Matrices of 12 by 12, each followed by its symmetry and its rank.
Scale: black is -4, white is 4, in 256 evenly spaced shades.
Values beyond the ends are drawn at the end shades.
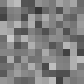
antisymmetric, full rank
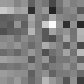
neither, rank two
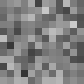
antisymmetric, full rank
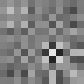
symmetric, rank two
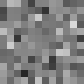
antisymmetric, full rank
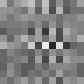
neither, rank two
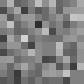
antisymmetric, full rank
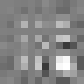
symmetric, rank two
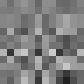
neither, rank two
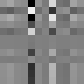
neither, rank one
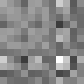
symmetric, rank two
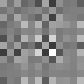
symmetric, rank two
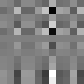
neither, rank one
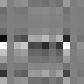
neither, rank one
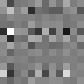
neither, rank two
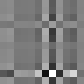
neither, rank one
